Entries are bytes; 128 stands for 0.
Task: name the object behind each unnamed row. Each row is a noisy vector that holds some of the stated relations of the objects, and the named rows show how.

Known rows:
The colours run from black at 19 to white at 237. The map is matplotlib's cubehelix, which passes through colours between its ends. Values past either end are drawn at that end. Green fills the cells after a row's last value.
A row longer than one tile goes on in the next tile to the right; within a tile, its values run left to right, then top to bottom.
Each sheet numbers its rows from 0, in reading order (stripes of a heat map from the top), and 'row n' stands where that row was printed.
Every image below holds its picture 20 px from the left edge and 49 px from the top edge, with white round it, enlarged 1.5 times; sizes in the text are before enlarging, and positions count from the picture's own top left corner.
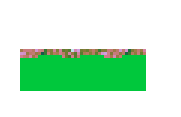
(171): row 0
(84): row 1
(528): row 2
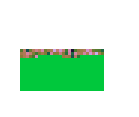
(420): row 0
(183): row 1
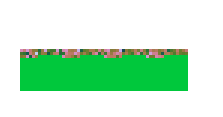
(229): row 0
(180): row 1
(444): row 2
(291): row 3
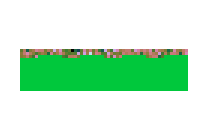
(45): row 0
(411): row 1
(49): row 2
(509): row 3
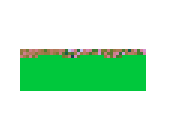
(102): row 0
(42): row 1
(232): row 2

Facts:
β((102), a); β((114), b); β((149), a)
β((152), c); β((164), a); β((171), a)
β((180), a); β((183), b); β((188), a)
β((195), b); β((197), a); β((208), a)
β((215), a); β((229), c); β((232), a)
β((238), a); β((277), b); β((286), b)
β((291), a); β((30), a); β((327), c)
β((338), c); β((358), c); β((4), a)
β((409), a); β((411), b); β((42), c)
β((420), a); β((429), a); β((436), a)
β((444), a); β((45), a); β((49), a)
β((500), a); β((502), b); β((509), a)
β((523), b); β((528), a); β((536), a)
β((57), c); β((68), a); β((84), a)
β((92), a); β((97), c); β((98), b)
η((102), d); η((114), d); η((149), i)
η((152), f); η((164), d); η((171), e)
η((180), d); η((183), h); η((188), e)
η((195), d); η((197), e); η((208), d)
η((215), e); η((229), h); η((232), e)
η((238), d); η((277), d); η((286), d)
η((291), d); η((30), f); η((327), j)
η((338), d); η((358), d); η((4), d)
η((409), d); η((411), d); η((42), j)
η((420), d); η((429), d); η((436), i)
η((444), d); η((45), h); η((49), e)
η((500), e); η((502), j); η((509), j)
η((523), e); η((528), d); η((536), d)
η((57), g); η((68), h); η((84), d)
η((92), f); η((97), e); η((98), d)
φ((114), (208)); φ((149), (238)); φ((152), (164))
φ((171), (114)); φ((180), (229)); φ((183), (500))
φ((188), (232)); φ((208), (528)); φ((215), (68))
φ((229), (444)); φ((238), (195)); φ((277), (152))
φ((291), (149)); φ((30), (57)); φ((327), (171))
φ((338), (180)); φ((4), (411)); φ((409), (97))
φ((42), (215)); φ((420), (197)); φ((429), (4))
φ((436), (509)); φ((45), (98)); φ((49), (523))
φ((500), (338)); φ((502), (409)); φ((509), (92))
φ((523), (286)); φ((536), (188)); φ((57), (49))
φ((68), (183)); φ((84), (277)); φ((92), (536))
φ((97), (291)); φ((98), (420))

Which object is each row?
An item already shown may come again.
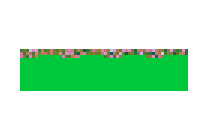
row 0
(164)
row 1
(409)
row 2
(327)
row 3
(229)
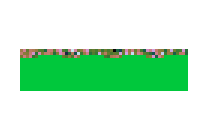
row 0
(536)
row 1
(152)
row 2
(411)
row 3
(229)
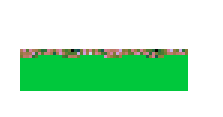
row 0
(92)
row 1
(411)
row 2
(500)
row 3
(98)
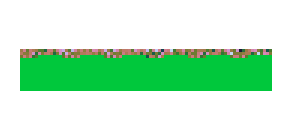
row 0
(536)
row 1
(30)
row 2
(49)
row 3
(57)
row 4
(188)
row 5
(114)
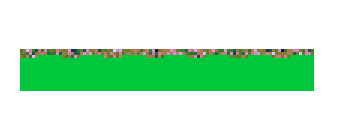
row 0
(97)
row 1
(502)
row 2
(84)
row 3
(183)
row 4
(338)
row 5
(277)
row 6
(114)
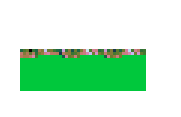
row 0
(195)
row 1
(523)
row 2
(286)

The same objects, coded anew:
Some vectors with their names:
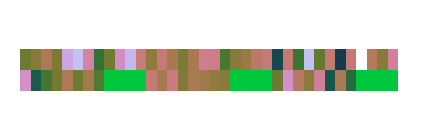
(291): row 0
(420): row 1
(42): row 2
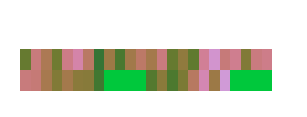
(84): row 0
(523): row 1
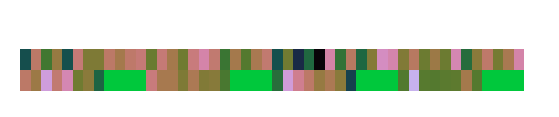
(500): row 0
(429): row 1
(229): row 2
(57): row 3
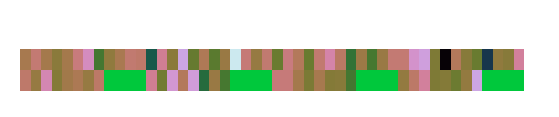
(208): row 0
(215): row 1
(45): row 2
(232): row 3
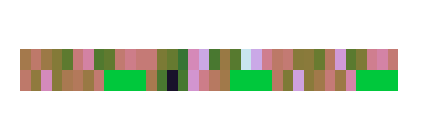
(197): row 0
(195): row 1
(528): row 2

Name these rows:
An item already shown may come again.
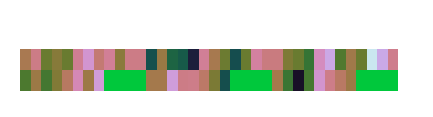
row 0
(523)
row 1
(180)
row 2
(195)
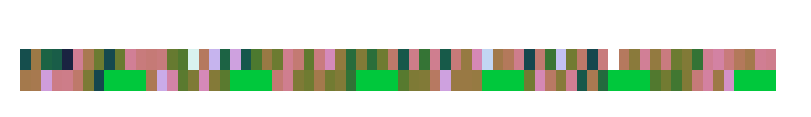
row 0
(180)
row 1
(436)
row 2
(30)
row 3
(183)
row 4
(42)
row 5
(411)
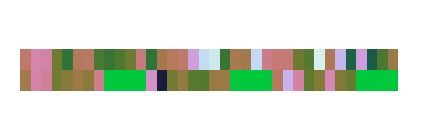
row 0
(536)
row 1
(409)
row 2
(436)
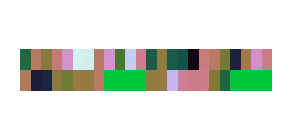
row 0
(502)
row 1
(444)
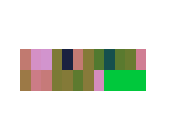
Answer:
(188)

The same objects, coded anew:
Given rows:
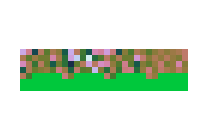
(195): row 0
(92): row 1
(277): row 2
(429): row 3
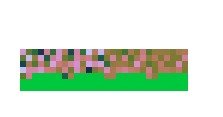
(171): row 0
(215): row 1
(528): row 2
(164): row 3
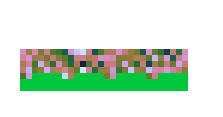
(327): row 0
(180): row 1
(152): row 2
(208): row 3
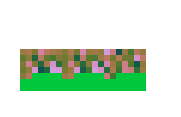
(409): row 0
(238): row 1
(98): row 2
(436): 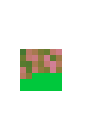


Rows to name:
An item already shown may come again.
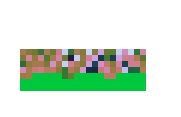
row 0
(528)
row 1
(183)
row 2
(500)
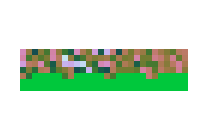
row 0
(286)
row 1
(57)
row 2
(502)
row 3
(232)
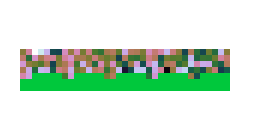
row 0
(338)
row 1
(327)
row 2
(291)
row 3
(97)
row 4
(523)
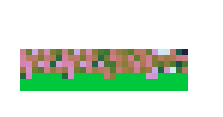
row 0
(42)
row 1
(42)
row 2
(232)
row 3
(229)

